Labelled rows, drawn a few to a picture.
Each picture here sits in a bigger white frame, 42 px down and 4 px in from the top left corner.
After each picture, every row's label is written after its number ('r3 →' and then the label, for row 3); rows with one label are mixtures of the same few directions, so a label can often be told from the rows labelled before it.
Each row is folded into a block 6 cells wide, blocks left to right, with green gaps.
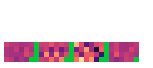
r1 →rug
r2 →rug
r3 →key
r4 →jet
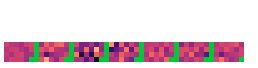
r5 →key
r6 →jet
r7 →rug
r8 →jet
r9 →rug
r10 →rug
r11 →jet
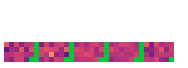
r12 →jet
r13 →rug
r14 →rug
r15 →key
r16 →jet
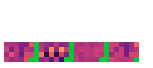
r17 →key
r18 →rug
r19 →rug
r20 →key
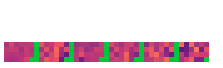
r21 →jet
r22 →key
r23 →jet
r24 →key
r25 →rug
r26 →jet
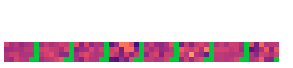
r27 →jet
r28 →rug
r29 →jet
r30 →key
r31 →key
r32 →rug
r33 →jet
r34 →jet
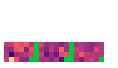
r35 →jet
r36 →rug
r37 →jet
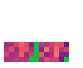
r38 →key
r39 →key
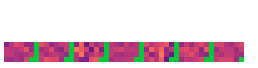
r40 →key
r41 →key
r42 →jet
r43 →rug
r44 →key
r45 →rug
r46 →key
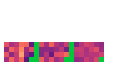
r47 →key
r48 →rug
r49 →key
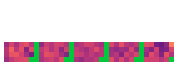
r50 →rug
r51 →rug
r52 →key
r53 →rug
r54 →key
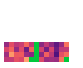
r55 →rug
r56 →key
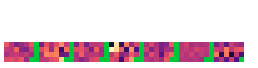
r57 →key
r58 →rug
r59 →jet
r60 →jet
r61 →key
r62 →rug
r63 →rug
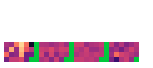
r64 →key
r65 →rug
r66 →key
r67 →jet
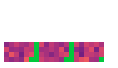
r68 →key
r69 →rug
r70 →jet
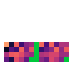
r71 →jet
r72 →jet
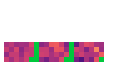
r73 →key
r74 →key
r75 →key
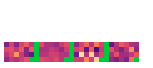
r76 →rug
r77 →key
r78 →rug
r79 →key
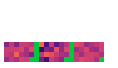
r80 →rug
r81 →jet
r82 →key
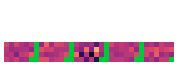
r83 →rug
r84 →jet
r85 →rug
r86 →rug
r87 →rug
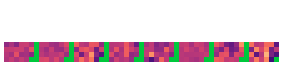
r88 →rug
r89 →key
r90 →key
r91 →key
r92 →jet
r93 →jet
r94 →key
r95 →key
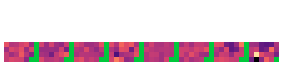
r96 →key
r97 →rug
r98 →key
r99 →jet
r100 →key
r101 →rug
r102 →key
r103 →jet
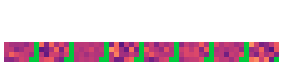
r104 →jet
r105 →jet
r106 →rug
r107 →jet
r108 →jet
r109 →rug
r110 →rug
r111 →key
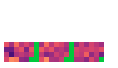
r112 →jet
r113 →jet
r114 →rug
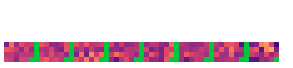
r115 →jet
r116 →key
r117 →rug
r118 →jet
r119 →key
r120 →jet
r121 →key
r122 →key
